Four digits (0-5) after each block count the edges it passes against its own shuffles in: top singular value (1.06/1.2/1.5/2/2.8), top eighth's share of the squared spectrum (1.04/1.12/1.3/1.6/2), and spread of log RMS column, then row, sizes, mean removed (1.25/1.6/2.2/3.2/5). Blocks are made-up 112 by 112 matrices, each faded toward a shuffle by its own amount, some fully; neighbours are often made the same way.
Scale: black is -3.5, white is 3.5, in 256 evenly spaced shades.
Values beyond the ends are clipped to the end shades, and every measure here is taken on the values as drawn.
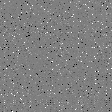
3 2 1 0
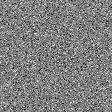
1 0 0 0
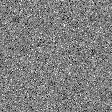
0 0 0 0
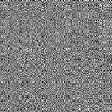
5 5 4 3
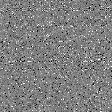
4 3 1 2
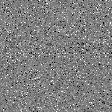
3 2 1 1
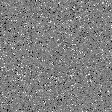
2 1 0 0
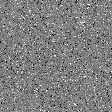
1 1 0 0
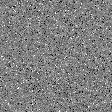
0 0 0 0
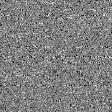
1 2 0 3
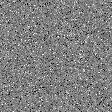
0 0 0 0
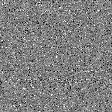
1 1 0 2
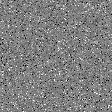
2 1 0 0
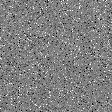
2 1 0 0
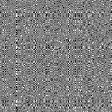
5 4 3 3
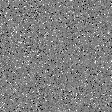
2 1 0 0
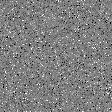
2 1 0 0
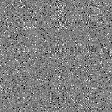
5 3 2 2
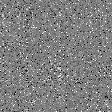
3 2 1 0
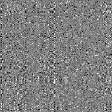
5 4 3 2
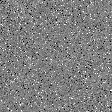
1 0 0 0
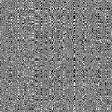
5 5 4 3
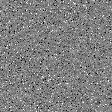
2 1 0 0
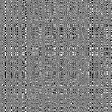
5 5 4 3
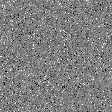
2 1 0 0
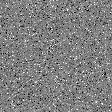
1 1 0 0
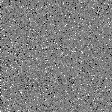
3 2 1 0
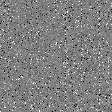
2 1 1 0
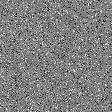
0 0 0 0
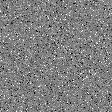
0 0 0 0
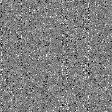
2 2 3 0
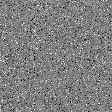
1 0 0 0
